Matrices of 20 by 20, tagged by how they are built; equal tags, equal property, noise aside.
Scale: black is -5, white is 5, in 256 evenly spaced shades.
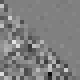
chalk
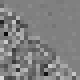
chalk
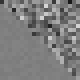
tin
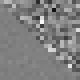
tin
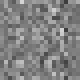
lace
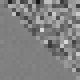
tin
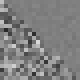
chalk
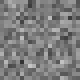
lace
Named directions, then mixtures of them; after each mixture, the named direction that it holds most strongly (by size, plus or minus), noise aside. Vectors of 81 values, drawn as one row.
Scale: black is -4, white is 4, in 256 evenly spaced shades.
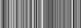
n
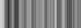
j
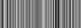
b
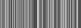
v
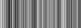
j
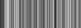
j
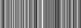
n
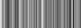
j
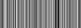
b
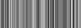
v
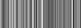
n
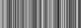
v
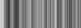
j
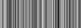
b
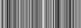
b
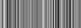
b
